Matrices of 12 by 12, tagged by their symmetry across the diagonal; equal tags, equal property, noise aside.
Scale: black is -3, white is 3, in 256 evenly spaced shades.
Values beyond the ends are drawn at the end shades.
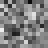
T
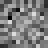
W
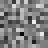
T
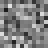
T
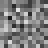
T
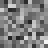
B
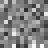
B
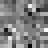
T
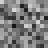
B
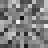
T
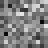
B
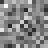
W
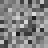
W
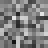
T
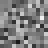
T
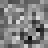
W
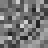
W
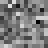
B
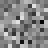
W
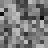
B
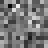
B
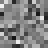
W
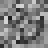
W
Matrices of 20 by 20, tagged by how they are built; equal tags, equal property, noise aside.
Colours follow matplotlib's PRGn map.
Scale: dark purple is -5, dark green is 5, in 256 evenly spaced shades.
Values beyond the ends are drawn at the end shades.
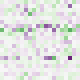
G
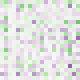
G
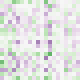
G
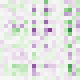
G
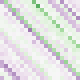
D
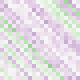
D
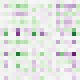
G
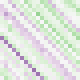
D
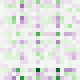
G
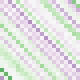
D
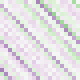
D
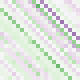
D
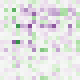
G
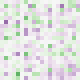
G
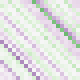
D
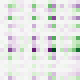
G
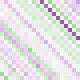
D
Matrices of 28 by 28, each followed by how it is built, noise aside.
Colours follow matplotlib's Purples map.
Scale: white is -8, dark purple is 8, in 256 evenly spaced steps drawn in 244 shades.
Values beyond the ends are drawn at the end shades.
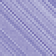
Toeplitz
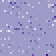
sparse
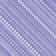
Toeplitz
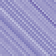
Toeplitz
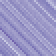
Toeplitz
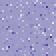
sparse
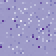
sparse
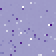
sparse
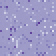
sparse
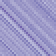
Toeplitz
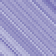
Toeplitz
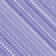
Toeplitz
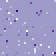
sparse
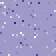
sparse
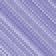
Toeplitz
